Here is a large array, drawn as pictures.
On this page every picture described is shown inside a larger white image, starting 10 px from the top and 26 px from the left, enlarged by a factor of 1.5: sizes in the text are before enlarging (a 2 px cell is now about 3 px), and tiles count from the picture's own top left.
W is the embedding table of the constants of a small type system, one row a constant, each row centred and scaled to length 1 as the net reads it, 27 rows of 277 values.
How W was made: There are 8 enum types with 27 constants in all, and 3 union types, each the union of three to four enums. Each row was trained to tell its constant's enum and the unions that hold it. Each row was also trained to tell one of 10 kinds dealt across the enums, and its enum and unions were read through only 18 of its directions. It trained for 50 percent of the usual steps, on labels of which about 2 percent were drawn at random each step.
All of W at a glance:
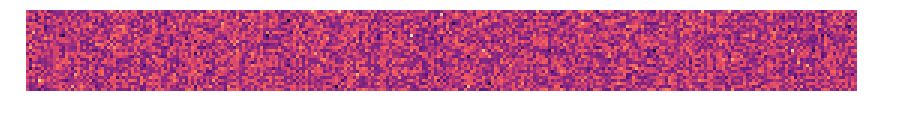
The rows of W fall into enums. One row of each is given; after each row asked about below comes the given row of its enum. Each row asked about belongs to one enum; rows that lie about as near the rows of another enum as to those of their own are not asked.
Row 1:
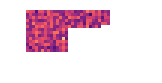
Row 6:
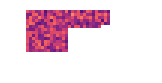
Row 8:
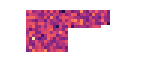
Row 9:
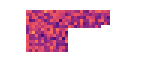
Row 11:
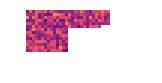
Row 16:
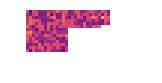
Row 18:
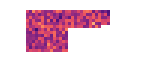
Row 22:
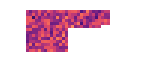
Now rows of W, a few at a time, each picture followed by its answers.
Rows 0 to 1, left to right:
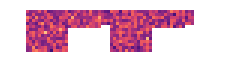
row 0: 8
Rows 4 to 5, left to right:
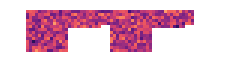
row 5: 1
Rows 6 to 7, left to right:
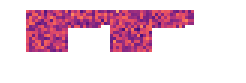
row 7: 11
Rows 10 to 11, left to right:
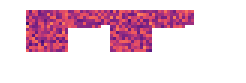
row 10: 16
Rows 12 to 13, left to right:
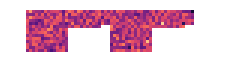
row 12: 6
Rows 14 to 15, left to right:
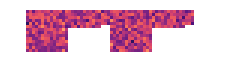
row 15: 1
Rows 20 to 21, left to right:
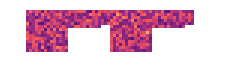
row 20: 11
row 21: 6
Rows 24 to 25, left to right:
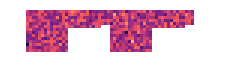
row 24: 22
